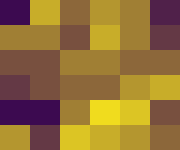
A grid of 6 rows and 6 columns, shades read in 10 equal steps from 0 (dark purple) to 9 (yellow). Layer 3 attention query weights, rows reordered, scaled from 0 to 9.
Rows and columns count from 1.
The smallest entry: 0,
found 3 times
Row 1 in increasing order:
0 1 4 5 6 7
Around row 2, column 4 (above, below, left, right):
6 5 3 5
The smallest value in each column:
0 0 3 4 4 1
